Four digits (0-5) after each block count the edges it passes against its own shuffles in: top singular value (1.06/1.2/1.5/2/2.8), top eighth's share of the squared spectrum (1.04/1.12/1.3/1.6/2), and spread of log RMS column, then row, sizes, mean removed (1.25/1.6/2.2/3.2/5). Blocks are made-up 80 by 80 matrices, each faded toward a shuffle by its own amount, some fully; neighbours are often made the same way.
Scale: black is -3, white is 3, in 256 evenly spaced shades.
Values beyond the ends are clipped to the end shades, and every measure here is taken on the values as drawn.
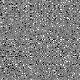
4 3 2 2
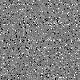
3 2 0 1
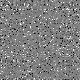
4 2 0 1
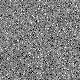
0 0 0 0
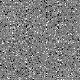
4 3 2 1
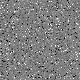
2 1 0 0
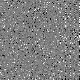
3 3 2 0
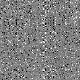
3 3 2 1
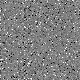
2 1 0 0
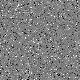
2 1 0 0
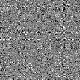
4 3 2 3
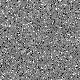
0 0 0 0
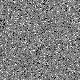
0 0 0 0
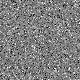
2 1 0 0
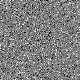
2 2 0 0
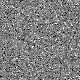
2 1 0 0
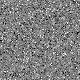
2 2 0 0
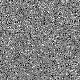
2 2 0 0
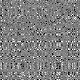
5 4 3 3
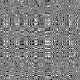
5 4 3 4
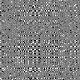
5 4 3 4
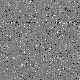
3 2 0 0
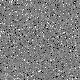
2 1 0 0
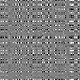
5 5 4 4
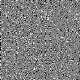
3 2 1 0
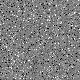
0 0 0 0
